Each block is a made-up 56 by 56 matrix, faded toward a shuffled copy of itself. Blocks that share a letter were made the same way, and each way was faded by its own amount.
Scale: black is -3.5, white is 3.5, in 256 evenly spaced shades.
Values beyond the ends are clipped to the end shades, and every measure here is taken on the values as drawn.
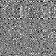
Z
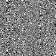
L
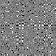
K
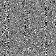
L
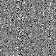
L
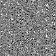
L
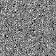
L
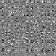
K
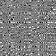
K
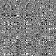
Z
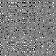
K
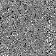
L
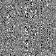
L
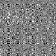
Z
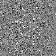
L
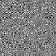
K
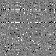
K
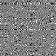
K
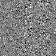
L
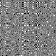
K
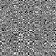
Z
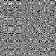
K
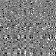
K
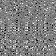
K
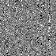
L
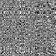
Z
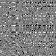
K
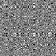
Z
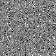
L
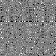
K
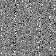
L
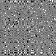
K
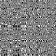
Z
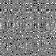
K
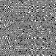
K
